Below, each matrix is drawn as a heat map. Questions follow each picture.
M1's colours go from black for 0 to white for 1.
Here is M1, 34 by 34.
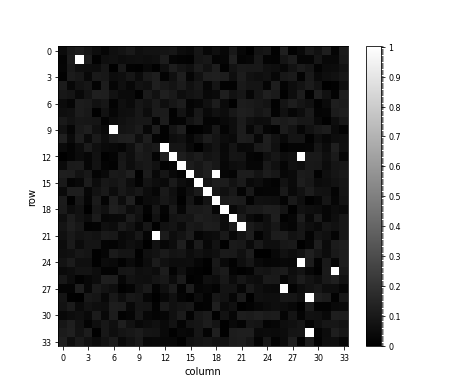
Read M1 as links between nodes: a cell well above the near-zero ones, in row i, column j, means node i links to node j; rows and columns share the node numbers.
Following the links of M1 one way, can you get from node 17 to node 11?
yes
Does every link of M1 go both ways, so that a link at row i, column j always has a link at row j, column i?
no
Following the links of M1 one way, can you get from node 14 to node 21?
yes
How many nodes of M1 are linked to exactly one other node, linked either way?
8
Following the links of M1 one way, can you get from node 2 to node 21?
no
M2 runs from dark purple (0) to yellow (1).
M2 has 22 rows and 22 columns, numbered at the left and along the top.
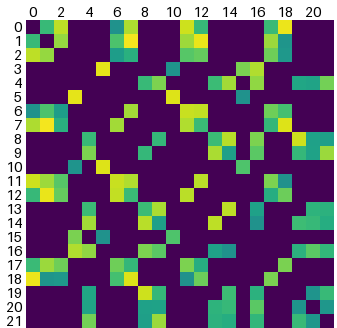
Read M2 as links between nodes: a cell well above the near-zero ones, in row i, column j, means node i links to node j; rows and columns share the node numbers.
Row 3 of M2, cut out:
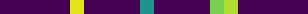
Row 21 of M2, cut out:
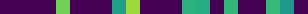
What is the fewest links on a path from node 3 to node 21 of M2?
2
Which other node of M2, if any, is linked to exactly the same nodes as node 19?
node 13
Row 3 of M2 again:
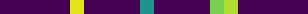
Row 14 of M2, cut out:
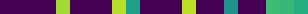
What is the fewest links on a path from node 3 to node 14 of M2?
2
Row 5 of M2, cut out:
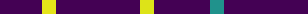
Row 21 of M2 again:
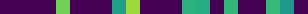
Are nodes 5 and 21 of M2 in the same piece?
yes
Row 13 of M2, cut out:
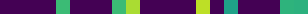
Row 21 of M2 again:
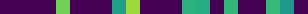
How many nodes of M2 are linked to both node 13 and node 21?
6
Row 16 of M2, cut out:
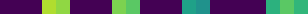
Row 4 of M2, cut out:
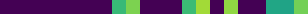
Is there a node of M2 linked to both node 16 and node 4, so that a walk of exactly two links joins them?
yes
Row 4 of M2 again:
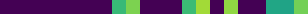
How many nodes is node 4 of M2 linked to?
8
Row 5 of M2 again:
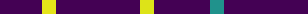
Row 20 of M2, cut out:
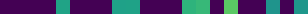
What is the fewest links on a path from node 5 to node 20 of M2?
3
